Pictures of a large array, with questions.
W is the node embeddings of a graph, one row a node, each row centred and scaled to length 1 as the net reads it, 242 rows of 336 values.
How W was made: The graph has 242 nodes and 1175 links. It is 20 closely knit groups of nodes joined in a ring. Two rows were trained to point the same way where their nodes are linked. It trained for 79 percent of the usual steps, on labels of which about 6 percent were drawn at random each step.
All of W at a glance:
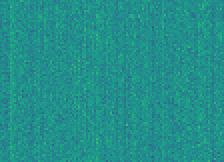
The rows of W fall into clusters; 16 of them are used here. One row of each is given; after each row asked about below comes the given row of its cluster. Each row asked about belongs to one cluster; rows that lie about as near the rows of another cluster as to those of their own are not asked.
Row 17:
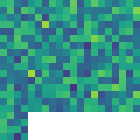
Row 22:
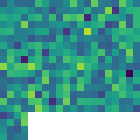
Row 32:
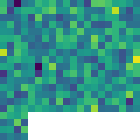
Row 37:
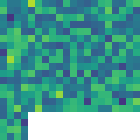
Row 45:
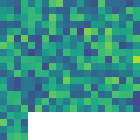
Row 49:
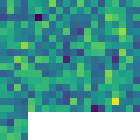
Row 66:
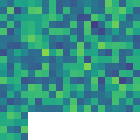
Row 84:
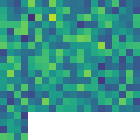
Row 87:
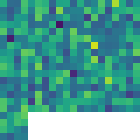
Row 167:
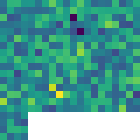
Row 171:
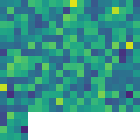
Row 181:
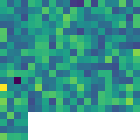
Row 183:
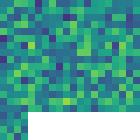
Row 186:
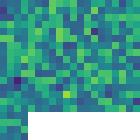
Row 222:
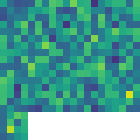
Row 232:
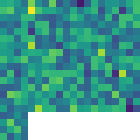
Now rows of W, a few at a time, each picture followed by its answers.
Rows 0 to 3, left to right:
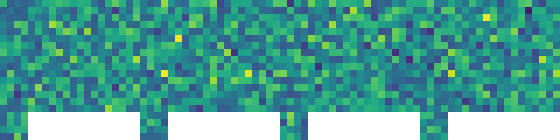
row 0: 222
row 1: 186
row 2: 171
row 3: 17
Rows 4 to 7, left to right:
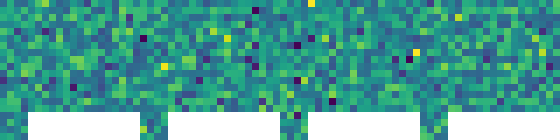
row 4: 22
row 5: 183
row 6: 181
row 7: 183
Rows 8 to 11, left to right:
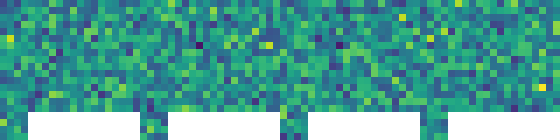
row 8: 45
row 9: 232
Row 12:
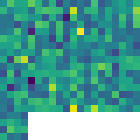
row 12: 232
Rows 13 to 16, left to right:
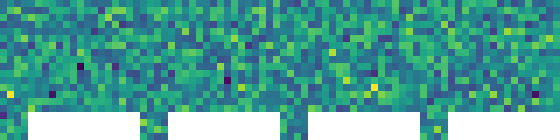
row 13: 167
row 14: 232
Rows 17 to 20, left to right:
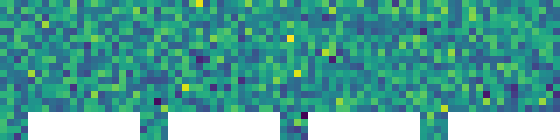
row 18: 17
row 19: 87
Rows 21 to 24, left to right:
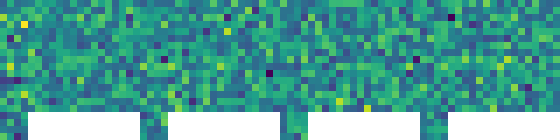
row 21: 22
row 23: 222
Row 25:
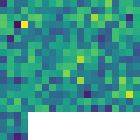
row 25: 22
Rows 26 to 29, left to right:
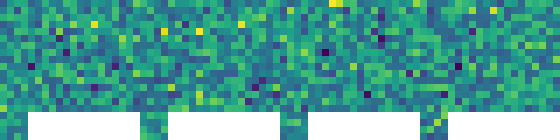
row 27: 171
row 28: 186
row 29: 32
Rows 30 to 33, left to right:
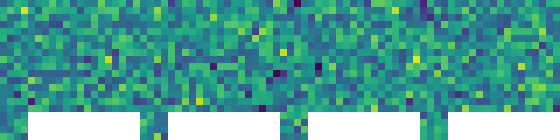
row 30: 183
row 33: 49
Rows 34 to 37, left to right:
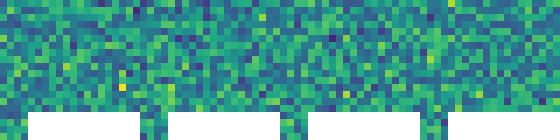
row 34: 167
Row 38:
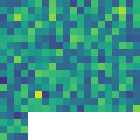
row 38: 232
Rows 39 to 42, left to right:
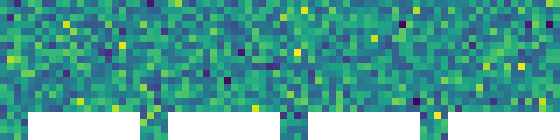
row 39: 37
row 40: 37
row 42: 49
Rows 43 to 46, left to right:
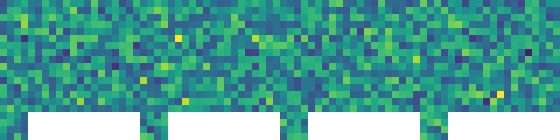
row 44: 183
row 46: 66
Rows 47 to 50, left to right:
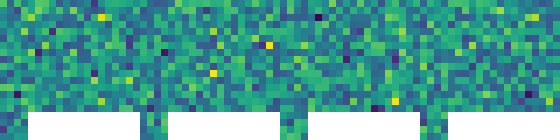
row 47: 32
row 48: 222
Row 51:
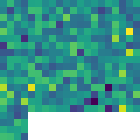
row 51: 49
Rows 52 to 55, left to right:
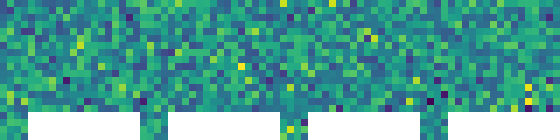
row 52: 49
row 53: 84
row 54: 37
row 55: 32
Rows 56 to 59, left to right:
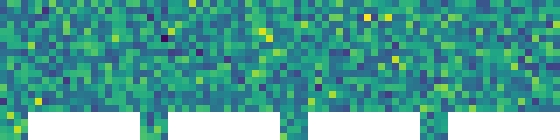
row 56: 49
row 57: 49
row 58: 17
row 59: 22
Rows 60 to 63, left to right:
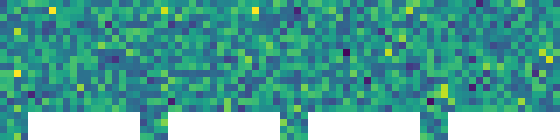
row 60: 167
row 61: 183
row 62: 37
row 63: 22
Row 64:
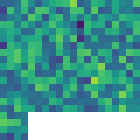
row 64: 186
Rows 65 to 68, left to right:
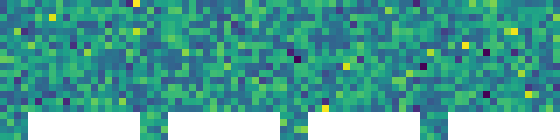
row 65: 167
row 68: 171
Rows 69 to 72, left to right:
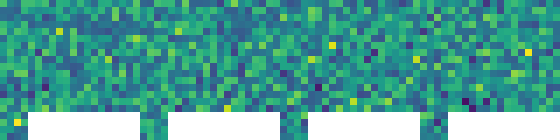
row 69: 87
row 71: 45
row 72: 17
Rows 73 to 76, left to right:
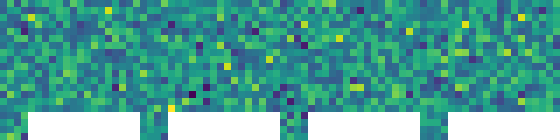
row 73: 167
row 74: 167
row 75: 66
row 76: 186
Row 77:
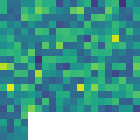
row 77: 32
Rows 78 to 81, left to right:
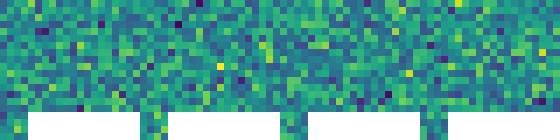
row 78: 183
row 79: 22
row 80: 66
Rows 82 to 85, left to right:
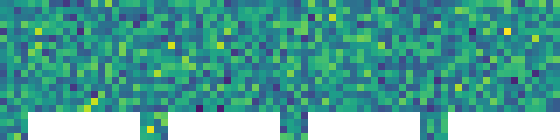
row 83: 171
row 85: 222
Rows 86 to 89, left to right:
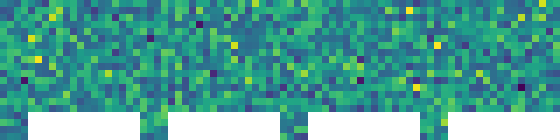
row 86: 186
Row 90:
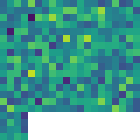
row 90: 167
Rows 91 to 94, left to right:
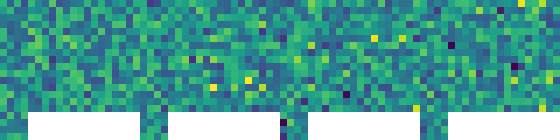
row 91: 181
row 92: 84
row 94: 32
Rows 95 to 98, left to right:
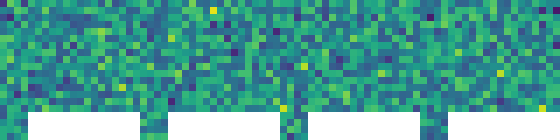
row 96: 181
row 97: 17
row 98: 186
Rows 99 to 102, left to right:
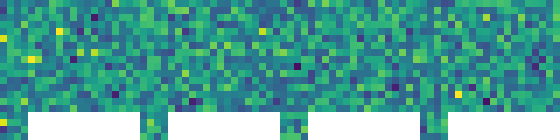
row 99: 186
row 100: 84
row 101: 171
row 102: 222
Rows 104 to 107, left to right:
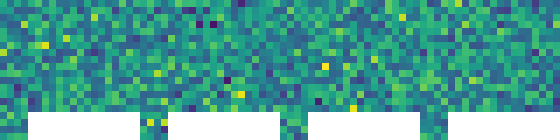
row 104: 181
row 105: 171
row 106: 66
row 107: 84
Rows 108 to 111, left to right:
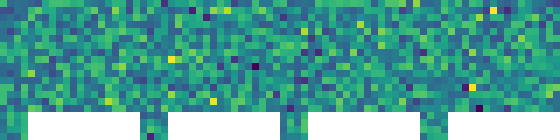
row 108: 222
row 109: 167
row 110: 222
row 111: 45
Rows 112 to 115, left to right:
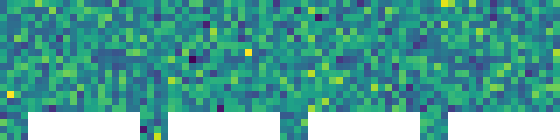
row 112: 167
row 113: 17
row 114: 232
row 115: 66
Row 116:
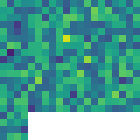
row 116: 181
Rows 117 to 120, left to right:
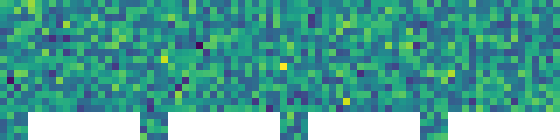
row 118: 232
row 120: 181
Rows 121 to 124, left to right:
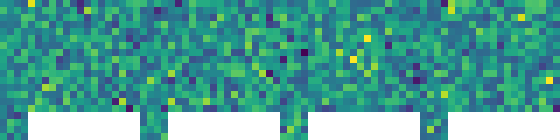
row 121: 232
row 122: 222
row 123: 84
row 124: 32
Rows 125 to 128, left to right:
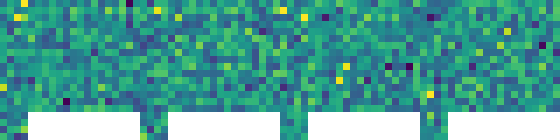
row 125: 232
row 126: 183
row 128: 222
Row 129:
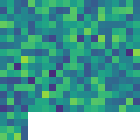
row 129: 171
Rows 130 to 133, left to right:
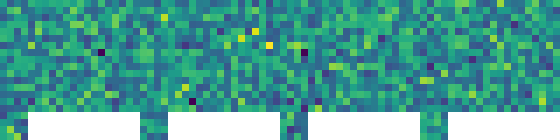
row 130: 171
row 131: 232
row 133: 66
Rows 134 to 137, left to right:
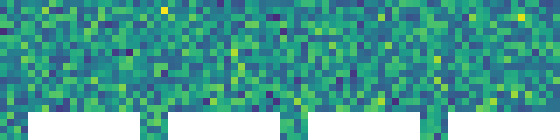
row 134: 17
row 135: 66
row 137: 84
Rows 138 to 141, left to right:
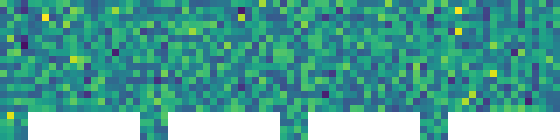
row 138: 171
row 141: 232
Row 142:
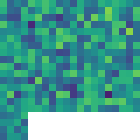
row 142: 32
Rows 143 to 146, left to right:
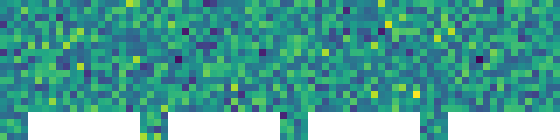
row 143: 232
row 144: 66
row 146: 17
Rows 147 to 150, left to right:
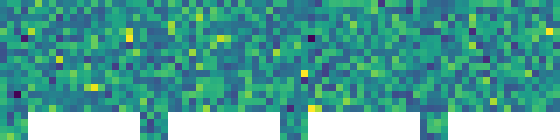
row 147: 49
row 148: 181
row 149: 222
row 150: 222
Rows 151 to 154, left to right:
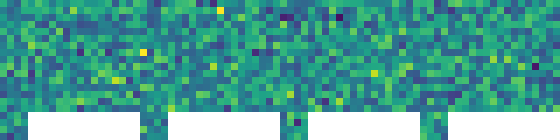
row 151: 87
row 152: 32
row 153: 222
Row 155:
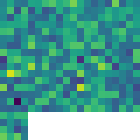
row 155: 171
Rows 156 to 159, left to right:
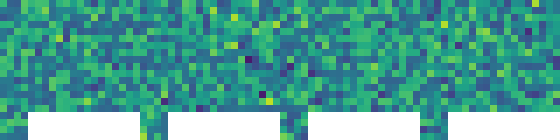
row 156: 87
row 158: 183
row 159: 186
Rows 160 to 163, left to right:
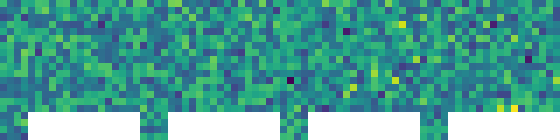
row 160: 87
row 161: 181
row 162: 84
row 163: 37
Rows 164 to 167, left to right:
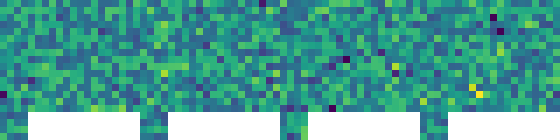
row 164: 232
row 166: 222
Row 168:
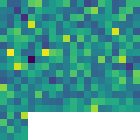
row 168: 37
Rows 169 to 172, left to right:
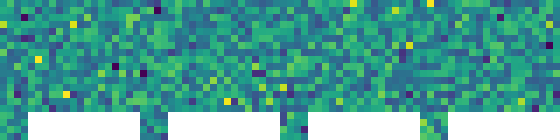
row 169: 17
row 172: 171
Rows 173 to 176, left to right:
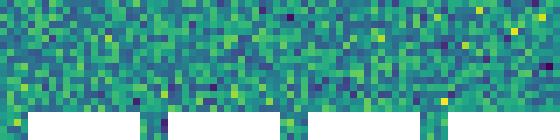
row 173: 66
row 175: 232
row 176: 171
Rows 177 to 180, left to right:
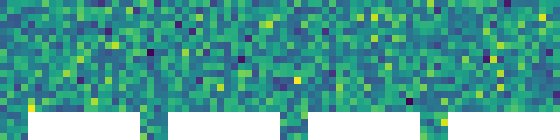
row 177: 167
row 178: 17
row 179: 181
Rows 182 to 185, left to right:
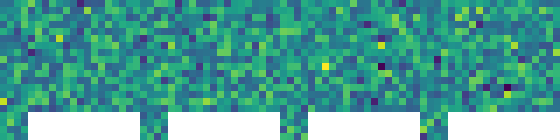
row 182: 66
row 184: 84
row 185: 87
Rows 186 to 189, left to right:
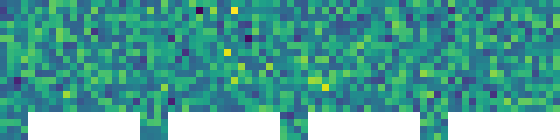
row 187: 186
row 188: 49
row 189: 181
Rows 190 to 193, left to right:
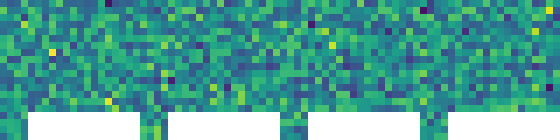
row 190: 45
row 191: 37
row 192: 87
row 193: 37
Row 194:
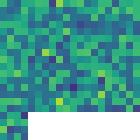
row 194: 87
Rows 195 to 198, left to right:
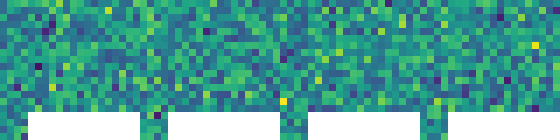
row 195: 167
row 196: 84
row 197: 181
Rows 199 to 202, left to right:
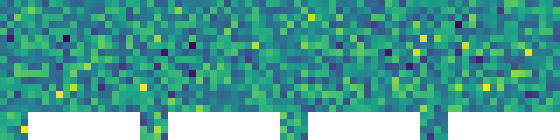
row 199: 66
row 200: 49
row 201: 66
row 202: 17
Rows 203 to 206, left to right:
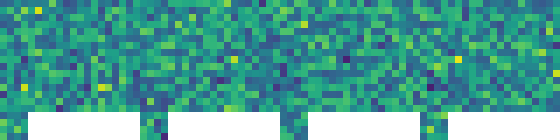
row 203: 232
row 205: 183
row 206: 45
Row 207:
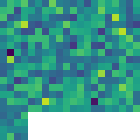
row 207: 183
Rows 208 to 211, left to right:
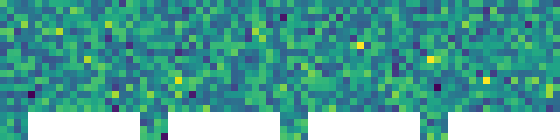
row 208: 171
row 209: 49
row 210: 49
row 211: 45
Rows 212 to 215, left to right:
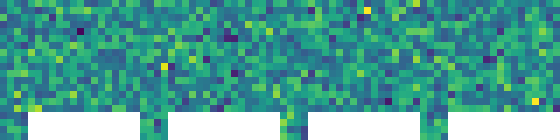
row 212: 167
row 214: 66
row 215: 49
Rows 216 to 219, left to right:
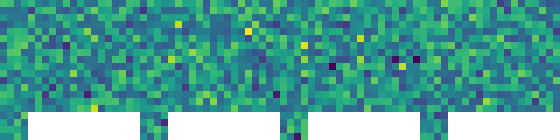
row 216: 37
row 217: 167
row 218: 222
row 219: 84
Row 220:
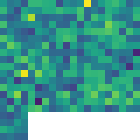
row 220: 32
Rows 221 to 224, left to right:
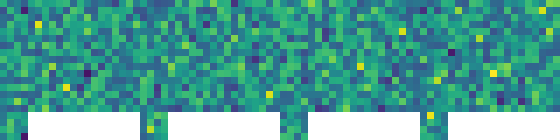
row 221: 171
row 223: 84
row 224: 66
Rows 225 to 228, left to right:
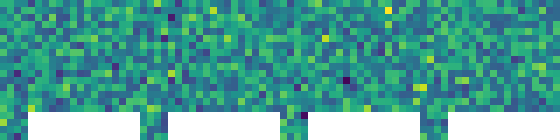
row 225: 17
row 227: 37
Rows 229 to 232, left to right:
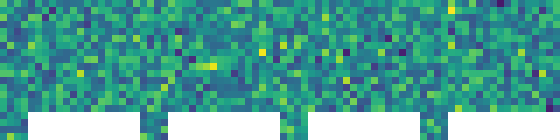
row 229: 181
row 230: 22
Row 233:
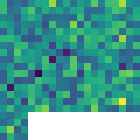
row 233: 32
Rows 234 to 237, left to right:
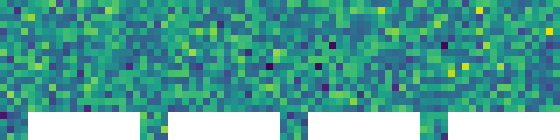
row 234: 32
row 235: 66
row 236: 167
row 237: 171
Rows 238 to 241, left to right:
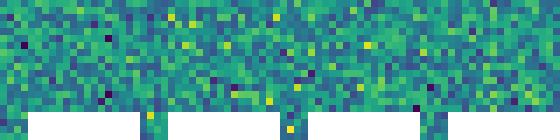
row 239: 222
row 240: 32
